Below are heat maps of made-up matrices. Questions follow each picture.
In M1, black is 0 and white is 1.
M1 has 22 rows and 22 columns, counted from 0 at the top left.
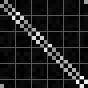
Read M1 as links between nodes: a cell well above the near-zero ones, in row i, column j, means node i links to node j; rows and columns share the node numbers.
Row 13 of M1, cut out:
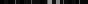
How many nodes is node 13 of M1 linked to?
2
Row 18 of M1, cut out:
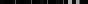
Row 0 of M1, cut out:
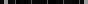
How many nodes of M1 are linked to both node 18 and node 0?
0
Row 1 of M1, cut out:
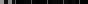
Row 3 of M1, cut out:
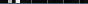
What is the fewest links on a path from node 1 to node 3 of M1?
2
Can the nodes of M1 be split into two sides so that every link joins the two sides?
yes
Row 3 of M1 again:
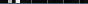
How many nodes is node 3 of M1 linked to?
2
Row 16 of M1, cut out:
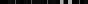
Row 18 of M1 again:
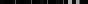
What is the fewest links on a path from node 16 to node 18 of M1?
2
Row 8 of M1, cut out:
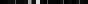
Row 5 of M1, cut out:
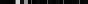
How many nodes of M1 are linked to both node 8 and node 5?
0
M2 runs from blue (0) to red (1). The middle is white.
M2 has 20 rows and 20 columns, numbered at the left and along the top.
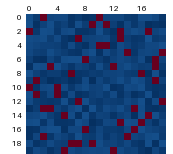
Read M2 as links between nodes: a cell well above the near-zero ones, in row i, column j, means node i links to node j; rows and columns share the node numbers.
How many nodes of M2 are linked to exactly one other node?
0
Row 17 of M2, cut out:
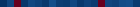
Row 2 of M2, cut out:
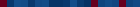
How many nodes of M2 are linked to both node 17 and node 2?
0
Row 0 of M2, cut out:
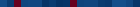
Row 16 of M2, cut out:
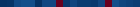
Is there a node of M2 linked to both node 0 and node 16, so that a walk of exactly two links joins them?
no
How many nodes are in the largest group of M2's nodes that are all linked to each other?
2
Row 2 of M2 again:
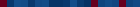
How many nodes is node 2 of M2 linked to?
3
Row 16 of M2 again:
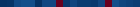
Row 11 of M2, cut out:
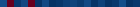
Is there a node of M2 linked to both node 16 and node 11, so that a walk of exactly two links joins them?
no
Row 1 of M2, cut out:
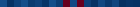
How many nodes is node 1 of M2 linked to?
2
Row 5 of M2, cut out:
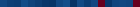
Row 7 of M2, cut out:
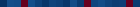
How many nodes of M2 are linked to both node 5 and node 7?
0
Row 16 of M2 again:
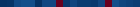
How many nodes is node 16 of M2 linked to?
2
